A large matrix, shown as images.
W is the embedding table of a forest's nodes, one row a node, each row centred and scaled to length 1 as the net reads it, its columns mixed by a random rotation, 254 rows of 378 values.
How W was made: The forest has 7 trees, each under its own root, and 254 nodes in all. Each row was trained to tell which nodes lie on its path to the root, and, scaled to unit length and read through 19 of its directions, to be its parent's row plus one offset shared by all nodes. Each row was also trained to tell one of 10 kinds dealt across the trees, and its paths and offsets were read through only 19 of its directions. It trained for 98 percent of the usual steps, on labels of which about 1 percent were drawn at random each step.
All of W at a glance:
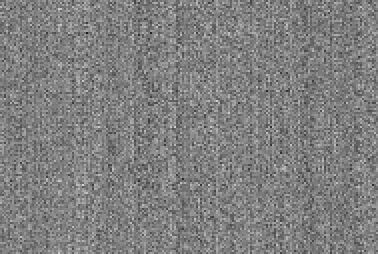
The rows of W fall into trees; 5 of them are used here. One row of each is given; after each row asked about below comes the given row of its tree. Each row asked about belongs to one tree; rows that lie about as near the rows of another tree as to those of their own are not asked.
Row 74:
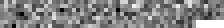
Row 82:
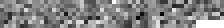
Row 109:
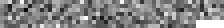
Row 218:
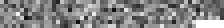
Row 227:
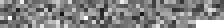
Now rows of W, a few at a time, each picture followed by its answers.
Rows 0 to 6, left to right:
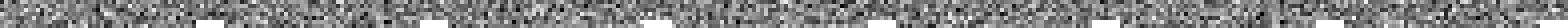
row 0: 74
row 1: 82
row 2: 227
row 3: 74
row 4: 82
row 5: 82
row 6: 227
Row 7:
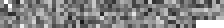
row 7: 227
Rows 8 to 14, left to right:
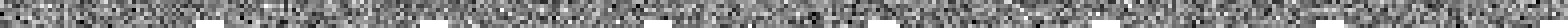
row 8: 227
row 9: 74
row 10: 82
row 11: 218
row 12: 109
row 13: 227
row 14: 109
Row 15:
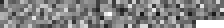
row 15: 74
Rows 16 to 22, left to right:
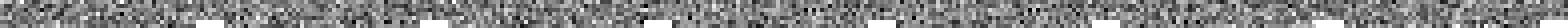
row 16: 109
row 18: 74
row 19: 82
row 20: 82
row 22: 74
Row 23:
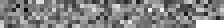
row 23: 109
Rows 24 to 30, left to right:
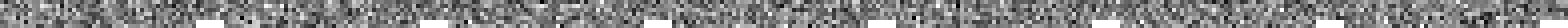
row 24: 74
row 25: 74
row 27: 227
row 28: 218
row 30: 218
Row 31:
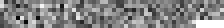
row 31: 227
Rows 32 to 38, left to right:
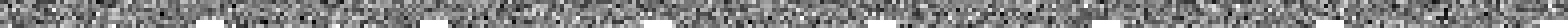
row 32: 82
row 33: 109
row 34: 227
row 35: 109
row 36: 74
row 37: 109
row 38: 227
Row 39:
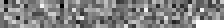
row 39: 218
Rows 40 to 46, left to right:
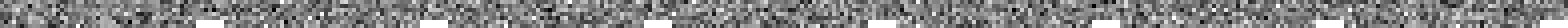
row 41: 82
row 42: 74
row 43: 218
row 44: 218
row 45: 227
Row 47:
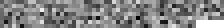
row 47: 82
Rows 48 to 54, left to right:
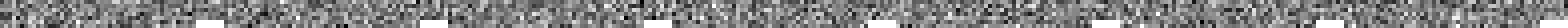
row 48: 74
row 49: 82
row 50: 227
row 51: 227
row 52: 109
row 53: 218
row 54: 82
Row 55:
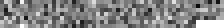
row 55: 218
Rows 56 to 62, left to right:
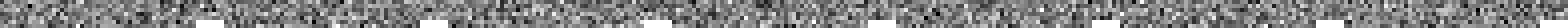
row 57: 109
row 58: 227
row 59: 82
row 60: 218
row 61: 218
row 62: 82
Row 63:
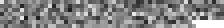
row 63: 227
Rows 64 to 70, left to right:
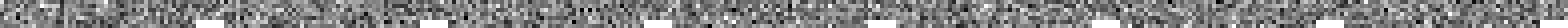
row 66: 82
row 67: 227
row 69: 74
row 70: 109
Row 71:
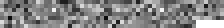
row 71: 109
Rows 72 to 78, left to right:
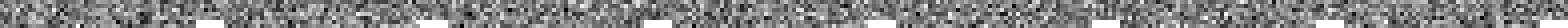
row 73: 227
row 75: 82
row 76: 82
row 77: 227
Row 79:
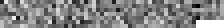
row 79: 74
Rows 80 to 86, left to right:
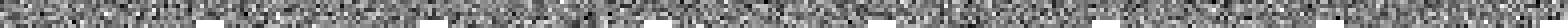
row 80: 82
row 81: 82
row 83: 74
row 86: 227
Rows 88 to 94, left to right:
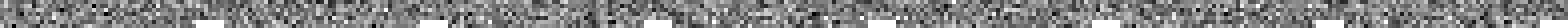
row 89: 82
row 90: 82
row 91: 227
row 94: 82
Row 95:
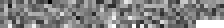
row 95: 74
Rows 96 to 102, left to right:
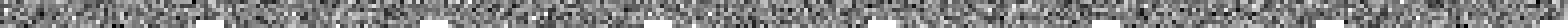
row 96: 82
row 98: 109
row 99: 218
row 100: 74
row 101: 74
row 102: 82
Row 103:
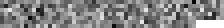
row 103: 218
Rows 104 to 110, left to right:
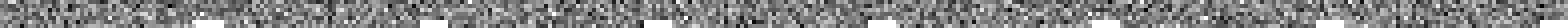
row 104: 82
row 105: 82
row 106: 109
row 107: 74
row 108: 109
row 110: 74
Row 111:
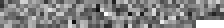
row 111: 74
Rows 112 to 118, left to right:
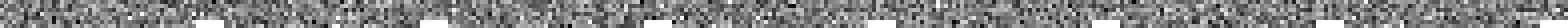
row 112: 109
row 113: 218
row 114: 74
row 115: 82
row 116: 82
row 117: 109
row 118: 218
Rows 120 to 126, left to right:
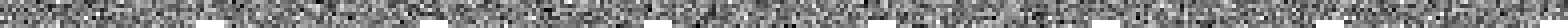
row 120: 82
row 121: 74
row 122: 74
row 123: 82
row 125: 109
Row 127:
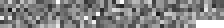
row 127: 82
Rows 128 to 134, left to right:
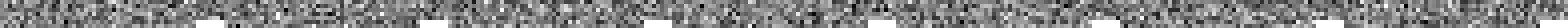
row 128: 74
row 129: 109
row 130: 109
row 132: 74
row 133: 227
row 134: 218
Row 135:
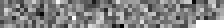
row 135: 82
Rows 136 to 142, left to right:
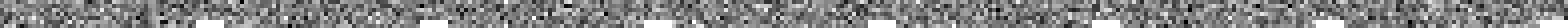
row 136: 82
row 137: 82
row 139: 74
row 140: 218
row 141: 74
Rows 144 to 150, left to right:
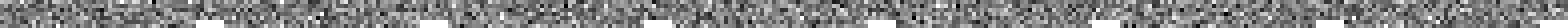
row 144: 74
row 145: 82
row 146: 227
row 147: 109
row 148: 227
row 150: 227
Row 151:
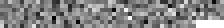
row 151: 109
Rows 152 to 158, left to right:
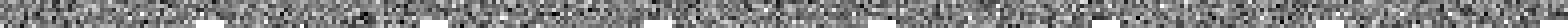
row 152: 109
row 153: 218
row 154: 82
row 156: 74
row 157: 82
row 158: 74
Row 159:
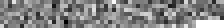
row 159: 74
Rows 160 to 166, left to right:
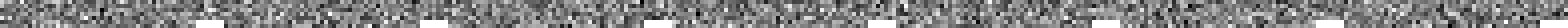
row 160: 227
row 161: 227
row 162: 74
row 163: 109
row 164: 227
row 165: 82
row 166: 74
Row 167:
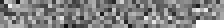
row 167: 82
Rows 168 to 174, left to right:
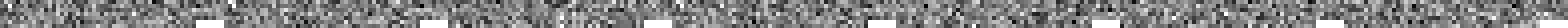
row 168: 227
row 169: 227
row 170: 227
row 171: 227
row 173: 227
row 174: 82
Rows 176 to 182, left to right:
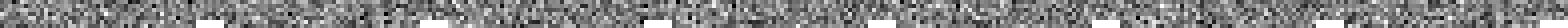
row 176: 227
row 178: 74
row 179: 218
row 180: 218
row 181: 227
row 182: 82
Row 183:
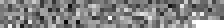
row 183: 82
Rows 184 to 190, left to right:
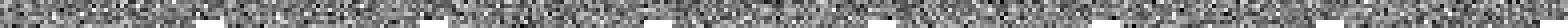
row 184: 227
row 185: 227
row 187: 82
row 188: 82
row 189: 109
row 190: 109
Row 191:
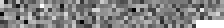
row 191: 227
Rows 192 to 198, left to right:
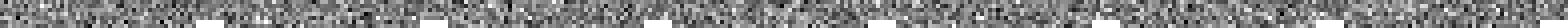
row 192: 82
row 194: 218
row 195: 227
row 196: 218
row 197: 82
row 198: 82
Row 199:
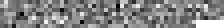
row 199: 227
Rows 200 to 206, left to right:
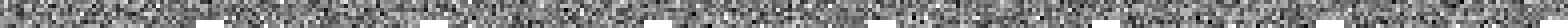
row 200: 74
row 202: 218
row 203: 227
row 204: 109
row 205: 109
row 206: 109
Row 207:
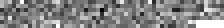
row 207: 227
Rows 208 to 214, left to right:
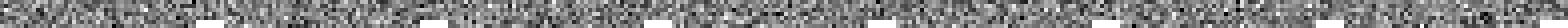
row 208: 109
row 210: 74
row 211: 82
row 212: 109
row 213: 218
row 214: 218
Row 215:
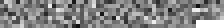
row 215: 82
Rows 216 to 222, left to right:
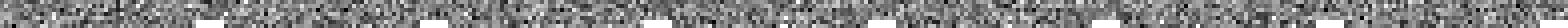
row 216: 218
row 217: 218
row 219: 218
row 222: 82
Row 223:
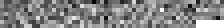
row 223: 82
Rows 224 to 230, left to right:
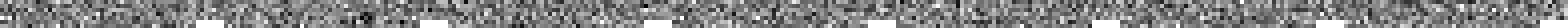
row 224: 82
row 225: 218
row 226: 82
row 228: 218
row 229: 218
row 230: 109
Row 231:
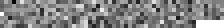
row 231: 109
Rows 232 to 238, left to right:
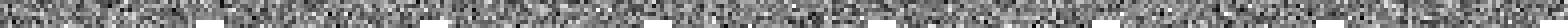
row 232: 227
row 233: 218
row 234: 109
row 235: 218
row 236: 109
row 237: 74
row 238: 109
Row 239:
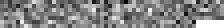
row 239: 74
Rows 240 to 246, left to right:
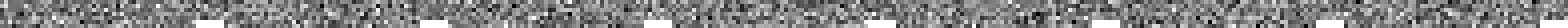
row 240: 227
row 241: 82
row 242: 109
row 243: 227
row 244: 218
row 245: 109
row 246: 227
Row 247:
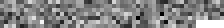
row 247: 82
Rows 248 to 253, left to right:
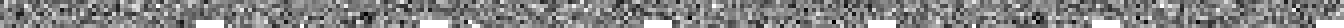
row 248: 74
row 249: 218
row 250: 74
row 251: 82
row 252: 218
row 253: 109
